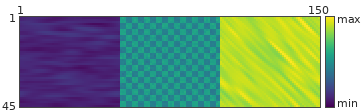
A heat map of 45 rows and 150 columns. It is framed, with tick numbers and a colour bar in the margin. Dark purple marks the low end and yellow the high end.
The table splits into one row of 3 panels. Panel 1,1: very low, streaked across, faint in contrast. Panel 1,2: middling, checkered. Panel 1,3: very high, slanting down to the right, faint in contrast.
